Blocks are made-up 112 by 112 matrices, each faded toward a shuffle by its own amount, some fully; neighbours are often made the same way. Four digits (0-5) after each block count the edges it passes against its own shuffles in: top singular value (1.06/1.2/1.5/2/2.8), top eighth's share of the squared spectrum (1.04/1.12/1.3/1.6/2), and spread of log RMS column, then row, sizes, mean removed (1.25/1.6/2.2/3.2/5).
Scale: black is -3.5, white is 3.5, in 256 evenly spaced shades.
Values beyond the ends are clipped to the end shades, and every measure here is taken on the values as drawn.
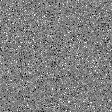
3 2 0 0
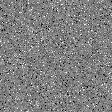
2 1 0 0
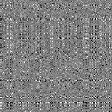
5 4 3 3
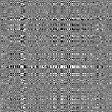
5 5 4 4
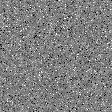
0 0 0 0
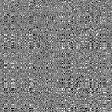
5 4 3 3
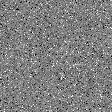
2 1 0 0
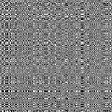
5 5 4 4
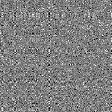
4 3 2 2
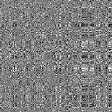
5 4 3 3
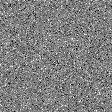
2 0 0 0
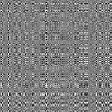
5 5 4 4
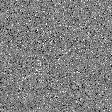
2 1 0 0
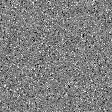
2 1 0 0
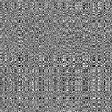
5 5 4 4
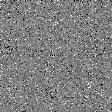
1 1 2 2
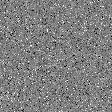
0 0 0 0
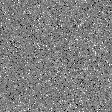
0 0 0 0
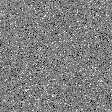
0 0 0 0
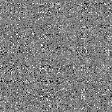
1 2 3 3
